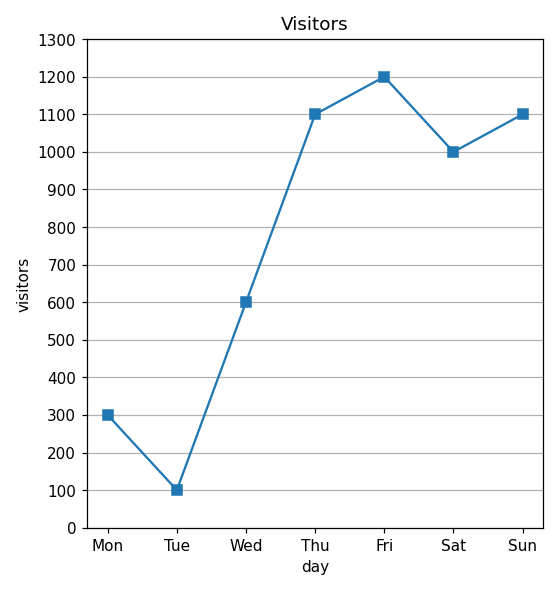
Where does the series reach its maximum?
Fri
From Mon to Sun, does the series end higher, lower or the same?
higher
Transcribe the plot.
Title: Visitors
x-axis: day, ticks Mon Tue Wed Thu Fri Sat Sun
y-axis: visitors, ticks 0 100 200 300 400 500 600 700 800 900 1000 1100 1200 1300
Values:
300 100 600 1100 1200 1000 1100
